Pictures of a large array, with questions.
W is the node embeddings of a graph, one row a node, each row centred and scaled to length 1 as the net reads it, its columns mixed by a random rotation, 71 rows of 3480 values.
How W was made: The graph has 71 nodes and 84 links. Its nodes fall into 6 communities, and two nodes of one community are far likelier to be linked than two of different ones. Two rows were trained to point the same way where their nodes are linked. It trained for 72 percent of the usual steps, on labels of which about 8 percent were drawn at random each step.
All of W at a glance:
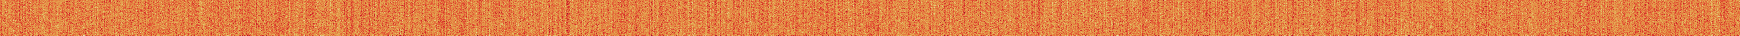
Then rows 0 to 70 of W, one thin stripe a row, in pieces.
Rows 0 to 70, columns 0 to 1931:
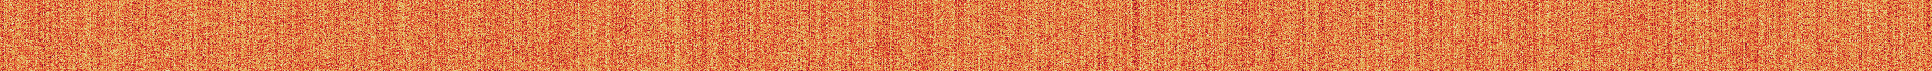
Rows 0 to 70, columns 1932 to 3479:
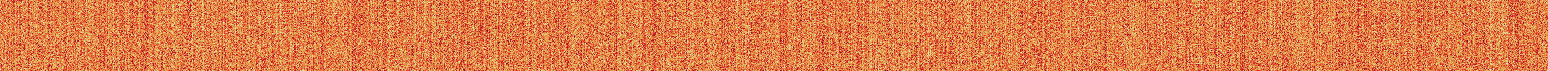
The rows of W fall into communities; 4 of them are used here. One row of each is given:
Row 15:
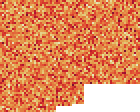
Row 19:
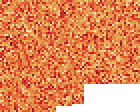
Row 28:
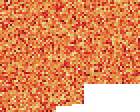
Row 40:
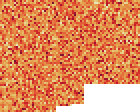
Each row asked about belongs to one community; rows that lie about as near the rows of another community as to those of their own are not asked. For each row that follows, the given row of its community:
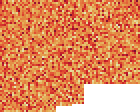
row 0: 15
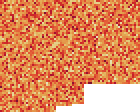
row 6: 15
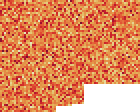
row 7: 19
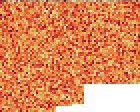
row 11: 15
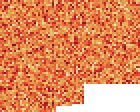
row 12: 28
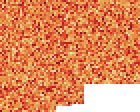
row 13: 15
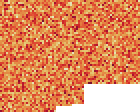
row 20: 15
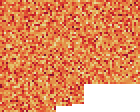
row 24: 15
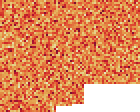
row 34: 15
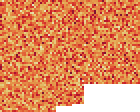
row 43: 19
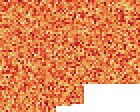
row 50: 28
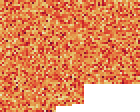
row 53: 28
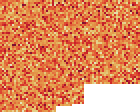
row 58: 28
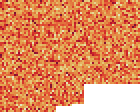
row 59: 19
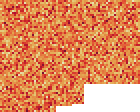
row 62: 19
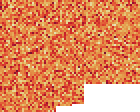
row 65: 28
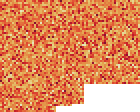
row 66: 19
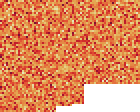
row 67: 19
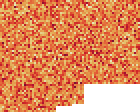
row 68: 15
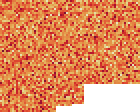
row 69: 19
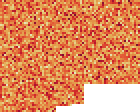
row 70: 40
